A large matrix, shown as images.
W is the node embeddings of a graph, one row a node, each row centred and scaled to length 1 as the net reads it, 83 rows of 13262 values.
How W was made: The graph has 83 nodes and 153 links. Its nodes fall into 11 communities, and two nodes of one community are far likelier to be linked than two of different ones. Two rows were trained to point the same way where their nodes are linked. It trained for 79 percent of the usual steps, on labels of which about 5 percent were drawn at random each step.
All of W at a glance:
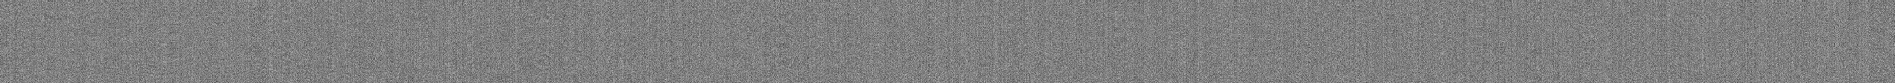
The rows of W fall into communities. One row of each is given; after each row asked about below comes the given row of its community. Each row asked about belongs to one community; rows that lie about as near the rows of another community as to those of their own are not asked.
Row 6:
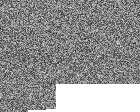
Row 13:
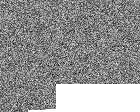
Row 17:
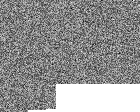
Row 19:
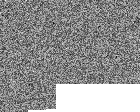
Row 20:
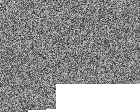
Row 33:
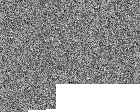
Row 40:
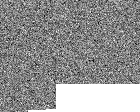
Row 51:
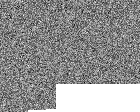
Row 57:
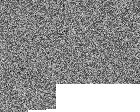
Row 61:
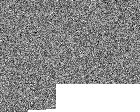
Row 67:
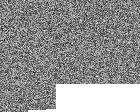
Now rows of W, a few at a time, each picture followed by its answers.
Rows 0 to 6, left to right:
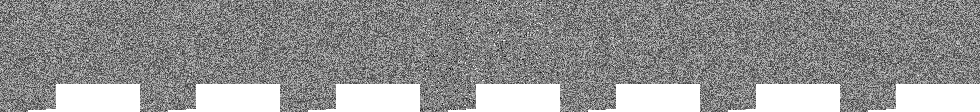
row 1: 67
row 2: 19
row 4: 33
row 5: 13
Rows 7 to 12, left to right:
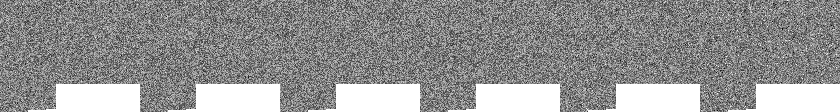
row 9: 51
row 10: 6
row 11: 57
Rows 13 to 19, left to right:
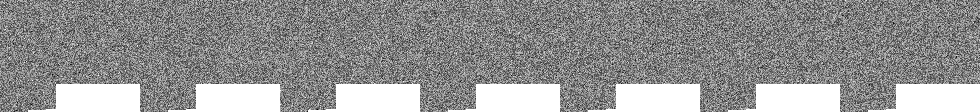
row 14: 20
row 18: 51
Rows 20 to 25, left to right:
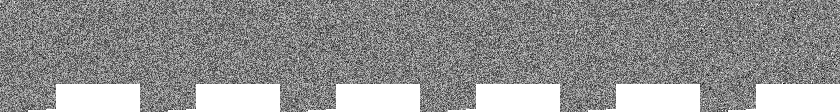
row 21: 20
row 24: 57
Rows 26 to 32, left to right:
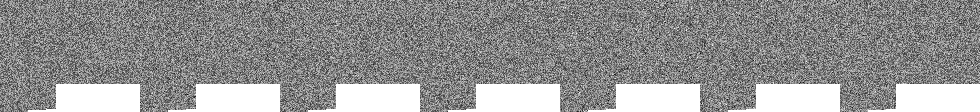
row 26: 20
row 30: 57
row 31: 61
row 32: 17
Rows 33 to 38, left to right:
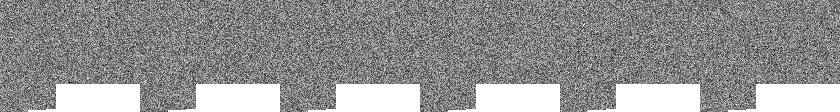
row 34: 13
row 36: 20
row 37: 6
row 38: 67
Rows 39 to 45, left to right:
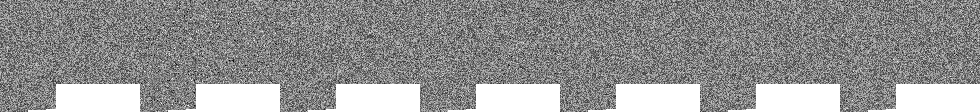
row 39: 13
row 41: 6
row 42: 17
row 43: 33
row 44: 61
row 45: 61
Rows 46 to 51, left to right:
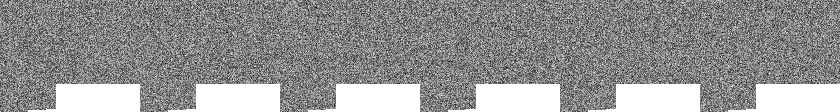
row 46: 20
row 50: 13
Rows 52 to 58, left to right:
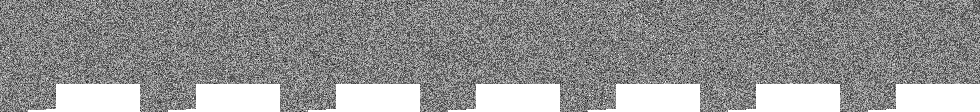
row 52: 61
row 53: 19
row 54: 33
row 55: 6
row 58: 67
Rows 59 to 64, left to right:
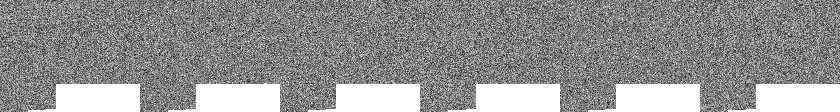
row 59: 13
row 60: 33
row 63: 33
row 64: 67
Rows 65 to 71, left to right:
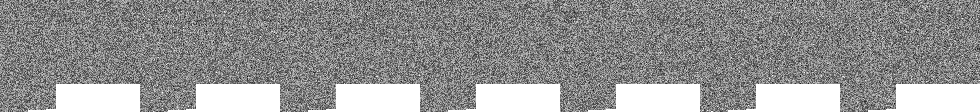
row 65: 57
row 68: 40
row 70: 6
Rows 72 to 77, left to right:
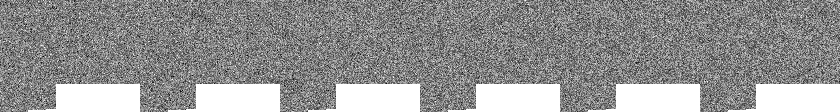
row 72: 40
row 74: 51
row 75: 67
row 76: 13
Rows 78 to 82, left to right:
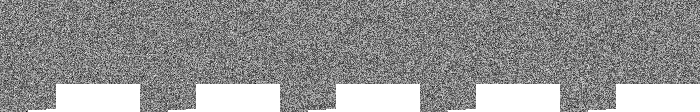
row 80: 61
